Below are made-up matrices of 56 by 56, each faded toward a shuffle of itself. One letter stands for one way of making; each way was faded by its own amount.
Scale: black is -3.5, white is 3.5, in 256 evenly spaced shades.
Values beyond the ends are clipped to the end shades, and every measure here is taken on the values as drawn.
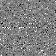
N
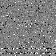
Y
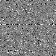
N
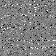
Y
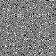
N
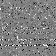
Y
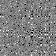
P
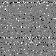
Y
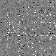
P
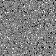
N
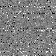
N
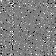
P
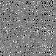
P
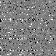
P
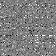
N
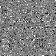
N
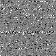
Y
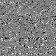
N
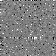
P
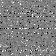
Y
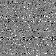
Y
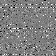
Y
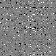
P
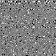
N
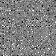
N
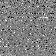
Y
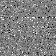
N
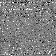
Y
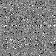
N
